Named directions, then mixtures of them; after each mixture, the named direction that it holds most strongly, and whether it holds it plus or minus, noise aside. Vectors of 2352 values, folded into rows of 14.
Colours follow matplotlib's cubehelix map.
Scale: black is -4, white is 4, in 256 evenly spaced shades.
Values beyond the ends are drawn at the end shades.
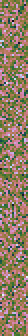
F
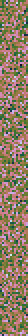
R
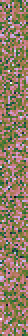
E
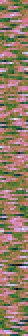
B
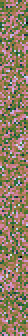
R, plus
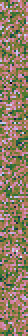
E, minus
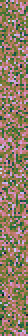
R, plus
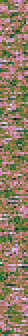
B, minus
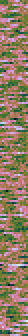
B, minus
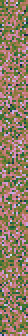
R, plus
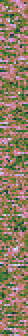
B, minus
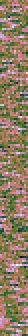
B, minus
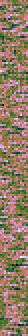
B, plus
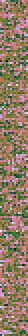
R, minus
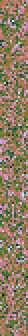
F, minus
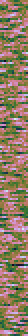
B, plus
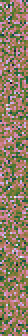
E, minus
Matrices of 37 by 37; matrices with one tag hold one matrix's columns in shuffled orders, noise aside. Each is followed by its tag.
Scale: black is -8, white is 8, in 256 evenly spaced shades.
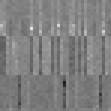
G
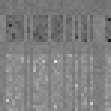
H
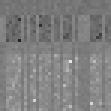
H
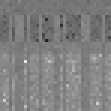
H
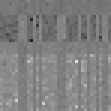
H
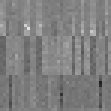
G
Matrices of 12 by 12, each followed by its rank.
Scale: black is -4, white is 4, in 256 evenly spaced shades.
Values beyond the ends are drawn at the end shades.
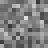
full rank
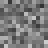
full rank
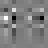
one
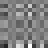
one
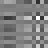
one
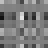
one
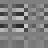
one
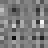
two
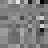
two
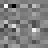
two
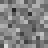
full rank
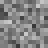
full rank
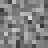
full rank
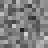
full rank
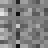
two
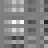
one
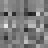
two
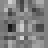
two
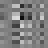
one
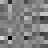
two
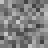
full rank
